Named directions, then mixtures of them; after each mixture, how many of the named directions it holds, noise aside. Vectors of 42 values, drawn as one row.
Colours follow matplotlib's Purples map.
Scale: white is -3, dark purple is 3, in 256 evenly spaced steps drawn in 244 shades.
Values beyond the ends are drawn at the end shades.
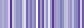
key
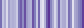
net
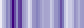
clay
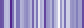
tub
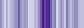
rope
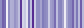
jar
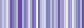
three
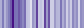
three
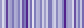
one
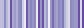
one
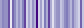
one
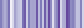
three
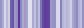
three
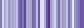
one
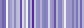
one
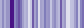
two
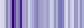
one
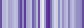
one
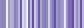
one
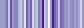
two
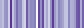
one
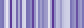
three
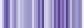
two
